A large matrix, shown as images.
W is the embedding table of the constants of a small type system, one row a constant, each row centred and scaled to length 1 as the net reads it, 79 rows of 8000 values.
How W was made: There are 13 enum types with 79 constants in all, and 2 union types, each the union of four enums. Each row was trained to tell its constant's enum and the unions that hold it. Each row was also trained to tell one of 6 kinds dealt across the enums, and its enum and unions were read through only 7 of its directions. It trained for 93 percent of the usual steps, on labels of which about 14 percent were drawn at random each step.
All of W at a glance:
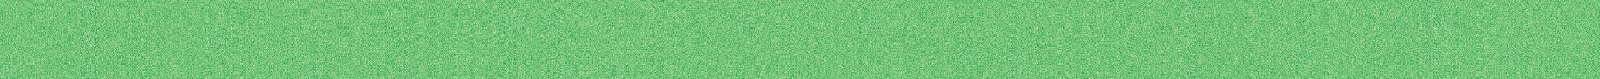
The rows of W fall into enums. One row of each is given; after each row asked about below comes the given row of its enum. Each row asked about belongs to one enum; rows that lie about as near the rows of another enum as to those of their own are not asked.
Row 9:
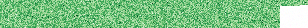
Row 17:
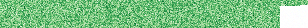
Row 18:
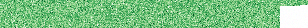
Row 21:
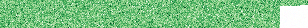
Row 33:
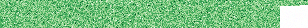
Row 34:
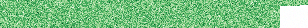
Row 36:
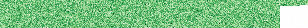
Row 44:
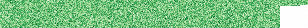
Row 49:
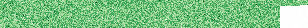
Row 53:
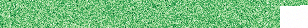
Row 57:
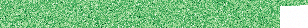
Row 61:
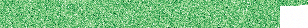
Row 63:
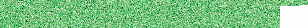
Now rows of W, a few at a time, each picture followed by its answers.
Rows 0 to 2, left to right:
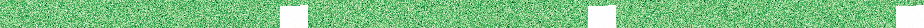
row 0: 44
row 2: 18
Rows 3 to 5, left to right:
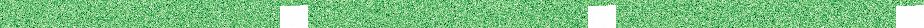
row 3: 63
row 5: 57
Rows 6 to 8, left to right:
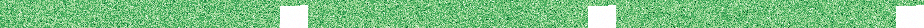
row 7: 33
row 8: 18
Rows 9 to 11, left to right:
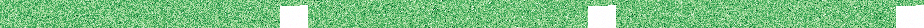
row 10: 34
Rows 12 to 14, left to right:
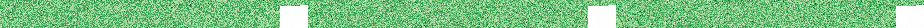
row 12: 34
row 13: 34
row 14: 49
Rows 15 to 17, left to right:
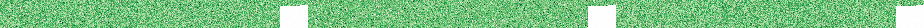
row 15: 44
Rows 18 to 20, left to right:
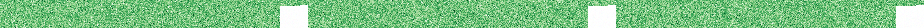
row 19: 34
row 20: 17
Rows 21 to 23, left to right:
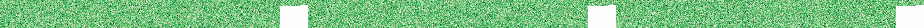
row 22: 21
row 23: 49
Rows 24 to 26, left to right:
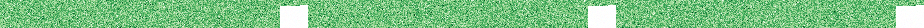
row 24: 49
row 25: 17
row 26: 49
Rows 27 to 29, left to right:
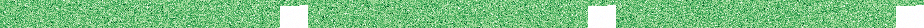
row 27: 61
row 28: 61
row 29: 33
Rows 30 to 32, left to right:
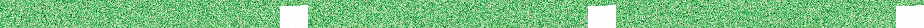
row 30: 17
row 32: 21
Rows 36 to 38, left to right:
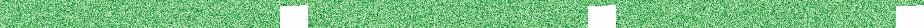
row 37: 63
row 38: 21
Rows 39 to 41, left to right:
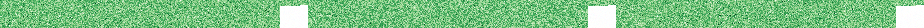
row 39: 34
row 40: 34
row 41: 33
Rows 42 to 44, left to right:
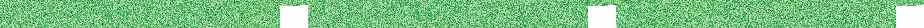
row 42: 18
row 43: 18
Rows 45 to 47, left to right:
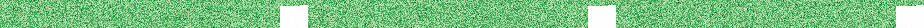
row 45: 33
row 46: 33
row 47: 44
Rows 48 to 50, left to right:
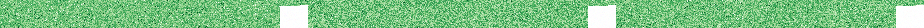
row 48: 63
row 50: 63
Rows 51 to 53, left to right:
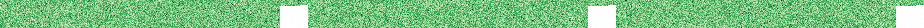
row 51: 63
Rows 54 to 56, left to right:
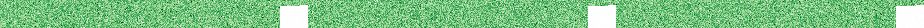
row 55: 18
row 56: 57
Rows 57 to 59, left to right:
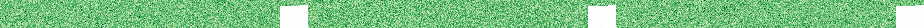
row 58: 44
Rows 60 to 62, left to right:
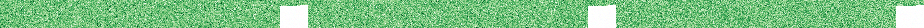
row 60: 63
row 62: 17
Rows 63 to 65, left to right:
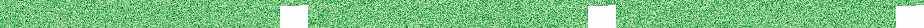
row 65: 49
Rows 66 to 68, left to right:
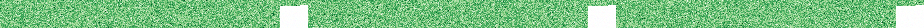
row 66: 44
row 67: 21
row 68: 49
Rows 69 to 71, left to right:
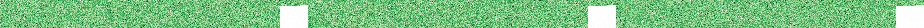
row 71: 49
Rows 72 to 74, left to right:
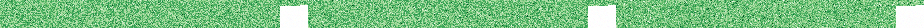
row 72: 44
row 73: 44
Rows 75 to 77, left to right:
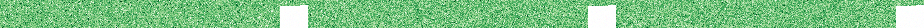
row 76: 17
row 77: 33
